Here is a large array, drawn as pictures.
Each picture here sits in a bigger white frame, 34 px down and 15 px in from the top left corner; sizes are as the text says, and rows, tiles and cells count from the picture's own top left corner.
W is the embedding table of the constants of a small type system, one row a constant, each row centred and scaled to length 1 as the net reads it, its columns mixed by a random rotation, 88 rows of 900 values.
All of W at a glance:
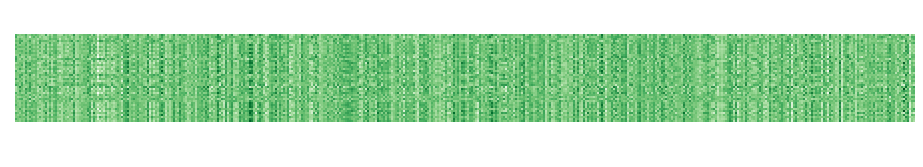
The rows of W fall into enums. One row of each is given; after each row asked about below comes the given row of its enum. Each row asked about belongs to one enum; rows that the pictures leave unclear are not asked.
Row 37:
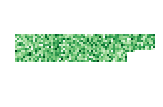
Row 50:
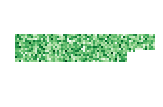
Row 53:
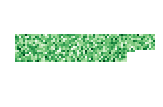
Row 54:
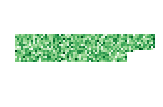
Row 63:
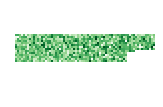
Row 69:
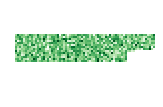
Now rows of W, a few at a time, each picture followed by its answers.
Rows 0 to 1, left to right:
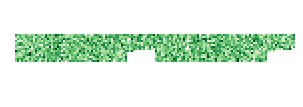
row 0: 37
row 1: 69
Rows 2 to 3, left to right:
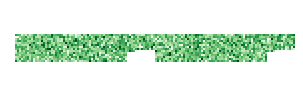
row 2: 63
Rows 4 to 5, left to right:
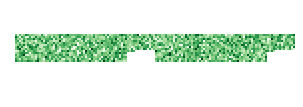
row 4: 53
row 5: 37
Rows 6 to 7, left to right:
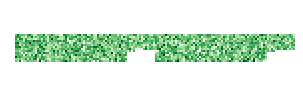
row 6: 50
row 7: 53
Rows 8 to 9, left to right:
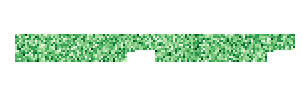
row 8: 53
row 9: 37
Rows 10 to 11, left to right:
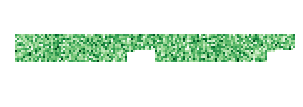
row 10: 37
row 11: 69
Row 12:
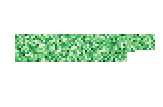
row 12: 53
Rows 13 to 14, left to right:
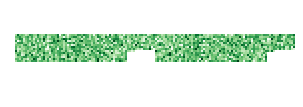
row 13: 69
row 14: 37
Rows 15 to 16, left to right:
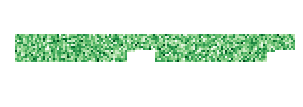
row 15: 69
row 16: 53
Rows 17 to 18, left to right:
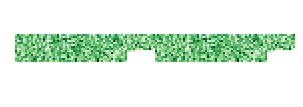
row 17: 69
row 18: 69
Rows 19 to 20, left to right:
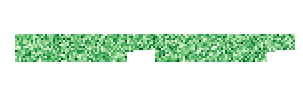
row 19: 54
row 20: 53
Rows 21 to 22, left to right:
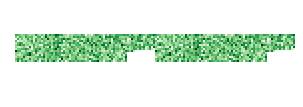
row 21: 37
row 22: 37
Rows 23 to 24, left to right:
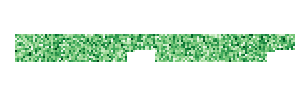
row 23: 37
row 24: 63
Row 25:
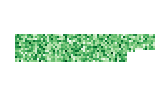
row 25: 50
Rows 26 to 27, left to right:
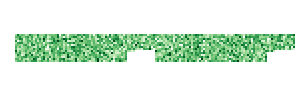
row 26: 69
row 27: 37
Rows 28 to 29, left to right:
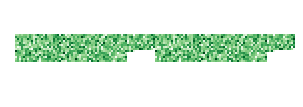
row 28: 54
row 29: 54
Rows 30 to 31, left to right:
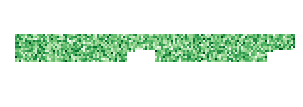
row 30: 50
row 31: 54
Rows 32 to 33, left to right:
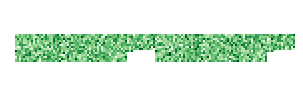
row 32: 54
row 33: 37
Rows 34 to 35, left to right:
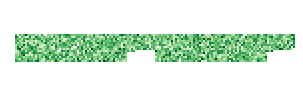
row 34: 53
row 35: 54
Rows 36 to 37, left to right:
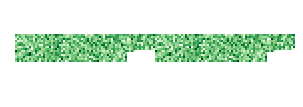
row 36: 37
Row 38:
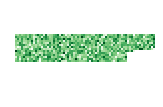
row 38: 54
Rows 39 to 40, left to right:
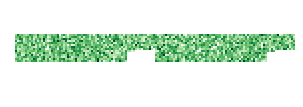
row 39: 69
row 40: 53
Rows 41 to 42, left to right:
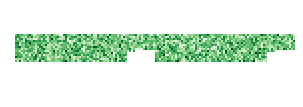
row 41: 50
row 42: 53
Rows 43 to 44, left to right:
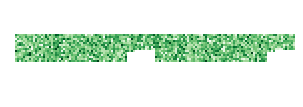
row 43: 37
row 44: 50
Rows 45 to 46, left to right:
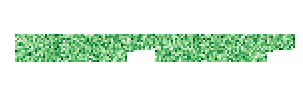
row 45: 37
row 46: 54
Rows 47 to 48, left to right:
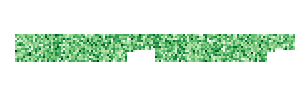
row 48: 50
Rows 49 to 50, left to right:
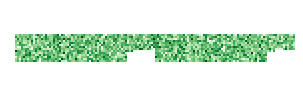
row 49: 54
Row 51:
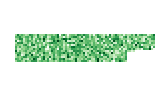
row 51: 69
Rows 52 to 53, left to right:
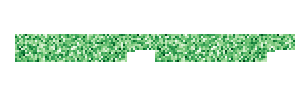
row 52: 53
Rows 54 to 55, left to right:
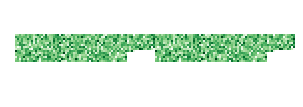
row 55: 54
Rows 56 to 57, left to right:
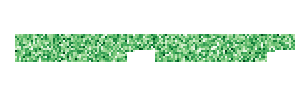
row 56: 54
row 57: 53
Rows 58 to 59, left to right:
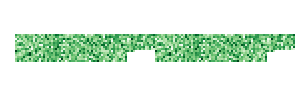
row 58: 37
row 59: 37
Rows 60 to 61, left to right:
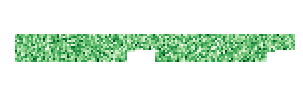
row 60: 69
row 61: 53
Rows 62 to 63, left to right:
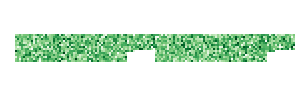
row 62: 54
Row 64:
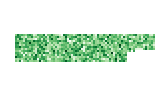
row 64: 50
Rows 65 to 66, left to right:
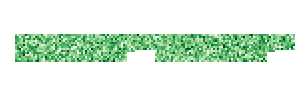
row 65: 53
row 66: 63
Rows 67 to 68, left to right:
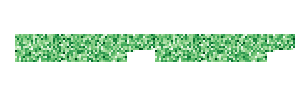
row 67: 54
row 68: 54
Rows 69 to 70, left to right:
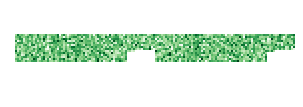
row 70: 37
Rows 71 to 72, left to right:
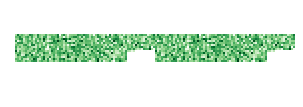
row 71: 69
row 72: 69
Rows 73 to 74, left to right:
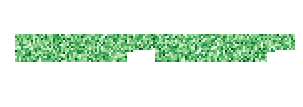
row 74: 53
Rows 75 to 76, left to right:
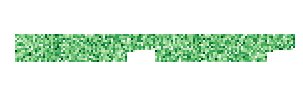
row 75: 37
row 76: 54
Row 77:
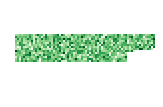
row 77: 54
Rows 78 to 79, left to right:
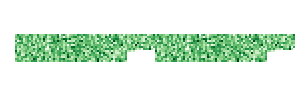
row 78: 69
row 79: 69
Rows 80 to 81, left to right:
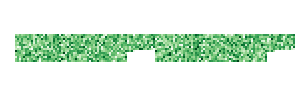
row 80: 54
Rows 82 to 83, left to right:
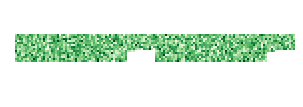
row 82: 69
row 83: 53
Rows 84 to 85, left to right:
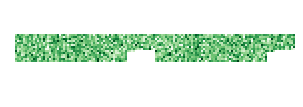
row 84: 69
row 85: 37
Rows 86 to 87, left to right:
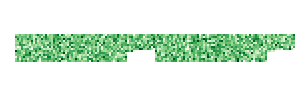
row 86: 54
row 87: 69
